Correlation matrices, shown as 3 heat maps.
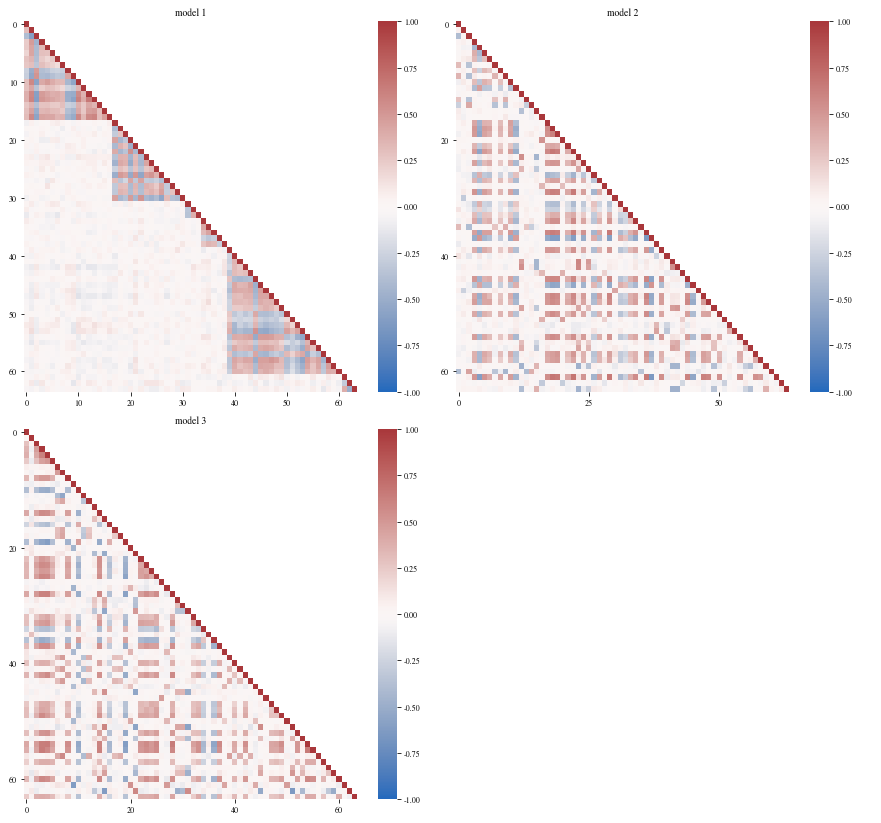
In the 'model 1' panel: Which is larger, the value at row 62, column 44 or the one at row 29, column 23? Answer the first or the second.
the second
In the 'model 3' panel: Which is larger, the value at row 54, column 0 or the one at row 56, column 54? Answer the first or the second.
the first
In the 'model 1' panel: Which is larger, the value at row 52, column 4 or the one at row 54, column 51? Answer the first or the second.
the first
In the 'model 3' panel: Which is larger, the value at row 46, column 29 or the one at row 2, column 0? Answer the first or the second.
the second
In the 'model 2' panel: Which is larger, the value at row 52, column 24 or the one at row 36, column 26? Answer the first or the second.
the first
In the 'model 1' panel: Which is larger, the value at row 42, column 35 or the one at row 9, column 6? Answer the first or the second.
the first
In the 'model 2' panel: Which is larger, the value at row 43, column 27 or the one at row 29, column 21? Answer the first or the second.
the second
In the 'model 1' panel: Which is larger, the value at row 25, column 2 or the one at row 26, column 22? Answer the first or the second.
the first
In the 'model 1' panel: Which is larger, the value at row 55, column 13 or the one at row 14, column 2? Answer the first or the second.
the first
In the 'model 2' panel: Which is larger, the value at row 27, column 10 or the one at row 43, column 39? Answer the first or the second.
the first
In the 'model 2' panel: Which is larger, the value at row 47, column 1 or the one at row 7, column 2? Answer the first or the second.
the first
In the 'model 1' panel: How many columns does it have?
64
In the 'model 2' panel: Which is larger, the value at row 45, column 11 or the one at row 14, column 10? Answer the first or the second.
the first
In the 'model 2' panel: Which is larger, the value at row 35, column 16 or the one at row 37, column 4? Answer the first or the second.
the second
